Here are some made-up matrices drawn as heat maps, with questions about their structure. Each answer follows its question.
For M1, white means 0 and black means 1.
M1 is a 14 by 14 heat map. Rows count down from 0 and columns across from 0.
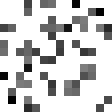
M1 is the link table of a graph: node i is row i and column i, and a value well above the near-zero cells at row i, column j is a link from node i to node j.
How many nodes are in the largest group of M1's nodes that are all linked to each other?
3
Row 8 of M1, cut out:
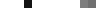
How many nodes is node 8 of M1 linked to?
3
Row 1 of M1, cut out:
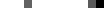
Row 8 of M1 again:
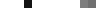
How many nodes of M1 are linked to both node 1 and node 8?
2
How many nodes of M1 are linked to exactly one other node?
0
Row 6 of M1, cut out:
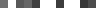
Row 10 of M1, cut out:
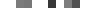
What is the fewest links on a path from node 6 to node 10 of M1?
1
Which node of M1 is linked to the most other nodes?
node 3
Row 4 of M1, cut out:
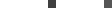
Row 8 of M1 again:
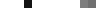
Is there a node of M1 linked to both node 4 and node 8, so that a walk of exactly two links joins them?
no
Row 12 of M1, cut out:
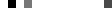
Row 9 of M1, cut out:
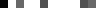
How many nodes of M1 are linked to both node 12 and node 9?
0
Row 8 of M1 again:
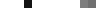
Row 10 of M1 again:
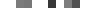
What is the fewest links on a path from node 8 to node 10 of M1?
1
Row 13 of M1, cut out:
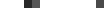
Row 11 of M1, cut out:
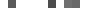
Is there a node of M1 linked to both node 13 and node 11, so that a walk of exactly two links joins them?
no
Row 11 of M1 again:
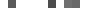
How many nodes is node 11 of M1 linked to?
4
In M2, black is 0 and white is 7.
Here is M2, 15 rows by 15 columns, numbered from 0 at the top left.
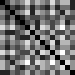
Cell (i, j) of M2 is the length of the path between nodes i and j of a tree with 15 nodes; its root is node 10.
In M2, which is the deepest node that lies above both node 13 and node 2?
4
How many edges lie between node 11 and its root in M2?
5
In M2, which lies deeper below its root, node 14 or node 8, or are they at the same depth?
node 8
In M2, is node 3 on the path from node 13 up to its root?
no
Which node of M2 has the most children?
1
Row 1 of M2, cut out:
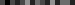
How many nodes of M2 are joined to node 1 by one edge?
5
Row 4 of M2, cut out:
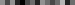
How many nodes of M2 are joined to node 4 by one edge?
3
